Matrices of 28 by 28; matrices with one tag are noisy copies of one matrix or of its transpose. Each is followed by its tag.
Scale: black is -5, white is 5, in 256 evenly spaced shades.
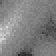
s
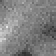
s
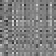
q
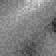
s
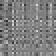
q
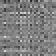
q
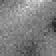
s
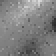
s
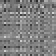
q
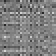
q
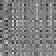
q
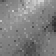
s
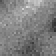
s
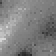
s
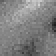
s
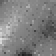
s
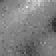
s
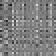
q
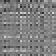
q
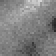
s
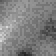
s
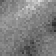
s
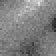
s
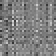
q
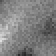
s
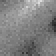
s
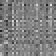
q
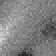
s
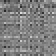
q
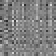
q
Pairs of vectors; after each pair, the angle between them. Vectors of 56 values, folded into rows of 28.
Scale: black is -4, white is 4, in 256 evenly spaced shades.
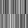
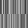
nearly parallel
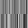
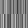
partly opposed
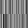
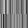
nearly parallel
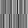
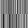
partly aligned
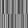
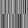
partly opposed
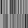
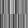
partly opposed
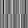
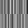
partly opposed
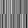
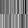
orthogonal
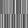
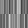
partly opposed
